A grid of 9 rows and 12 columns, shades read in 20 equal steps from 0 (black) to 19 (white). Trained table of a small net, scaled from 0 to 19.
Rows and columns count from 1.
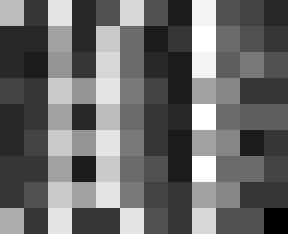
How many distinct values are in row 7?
8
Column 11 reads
5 6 9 4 7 2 8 4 6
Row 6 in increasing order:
2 2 3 4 4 5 9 10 11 12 15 17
